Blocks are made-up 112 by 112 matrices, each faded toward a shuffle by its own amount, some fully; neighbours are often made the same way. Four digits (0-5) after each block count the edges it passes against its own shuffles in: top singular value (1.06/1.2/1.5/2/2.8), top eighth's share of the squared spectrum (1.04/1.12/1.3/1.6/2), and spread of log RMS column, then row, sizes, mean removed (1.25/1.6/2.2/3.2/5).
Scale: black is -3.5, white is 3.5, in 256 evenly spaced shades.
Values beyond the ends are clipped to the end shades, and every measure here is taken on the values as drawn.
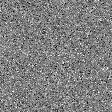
0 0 0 0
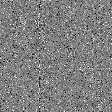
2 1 2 0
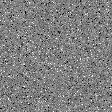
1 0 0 0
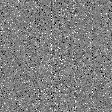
1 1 2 0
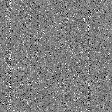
2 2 2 0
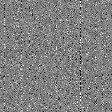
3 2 3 0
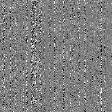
2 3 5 0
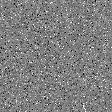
0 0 1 0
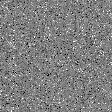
1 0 1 0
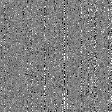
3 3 4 0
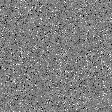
0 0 0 0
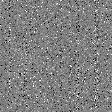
1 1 2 0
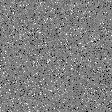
2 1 0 0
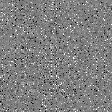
4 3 2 1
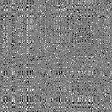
5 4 3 3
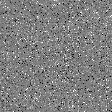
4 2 1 0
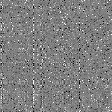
4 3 2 1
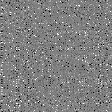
4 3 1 1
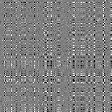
5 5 4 4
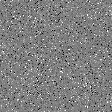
3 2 0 0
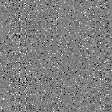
4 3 2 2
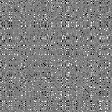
5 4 3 3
